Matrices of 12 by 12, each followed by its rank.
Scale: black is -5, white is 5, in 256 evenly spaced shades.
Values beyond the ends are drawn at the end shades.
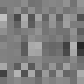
two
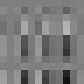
one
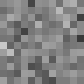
full rank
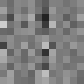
two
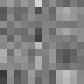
two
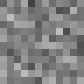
full rank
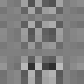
one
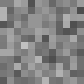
full rank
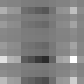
one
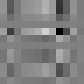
one
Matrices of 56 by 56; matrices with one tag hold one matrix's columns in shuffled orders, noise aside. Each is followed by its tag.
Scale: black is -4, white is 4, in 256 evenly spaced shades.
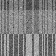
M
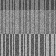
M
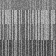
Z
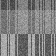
M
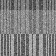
M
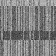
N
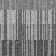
Z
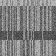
N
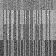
Z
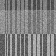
M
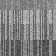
Z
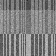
M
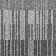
Z
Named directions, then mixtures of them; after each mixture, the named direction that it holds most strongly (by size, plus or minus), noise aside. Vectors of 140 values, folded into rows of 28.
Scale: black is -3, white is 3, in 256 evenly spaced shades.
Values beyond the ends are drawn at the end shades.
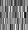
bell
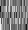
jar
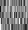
jar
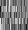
jar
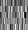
bell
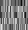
bell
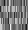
jar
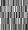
jar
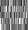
jar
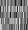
jar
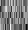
jar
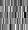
bell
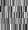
bell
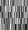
jar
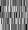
jar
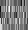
jar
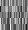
jar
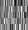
bell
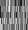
jar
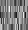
bell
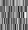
bell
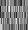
jar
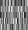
bell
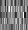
bell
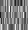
bell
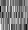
jar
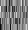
jar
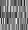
jar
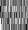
jar
